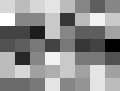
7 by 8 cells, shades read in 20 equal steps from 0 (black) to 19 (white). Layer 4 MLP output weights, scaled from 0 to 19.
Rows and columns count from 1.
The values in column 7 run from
5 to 18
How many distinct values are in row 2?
6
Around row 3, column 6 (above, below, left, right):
14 4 10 7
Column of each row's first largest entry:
4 1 4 3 4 7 4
